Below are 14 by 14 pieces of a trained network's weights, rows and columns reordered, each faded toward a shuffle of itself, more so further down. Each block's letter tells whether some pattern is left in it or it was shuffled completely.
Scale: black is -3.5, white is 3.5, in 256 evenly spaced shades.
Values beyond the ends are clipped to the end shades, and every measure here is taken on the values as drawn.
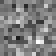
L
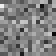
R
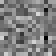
L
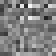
L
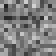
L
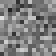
R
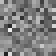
L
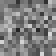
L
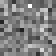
R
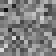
R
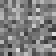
R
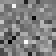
R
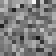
R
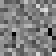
R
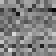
L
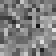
L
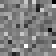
R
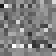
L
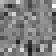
L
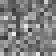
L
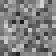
R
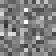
R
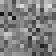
R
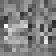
L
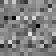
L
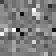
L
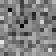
R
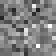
R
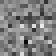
R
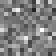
R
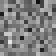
R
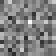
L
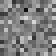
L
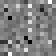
R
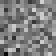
R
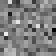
R
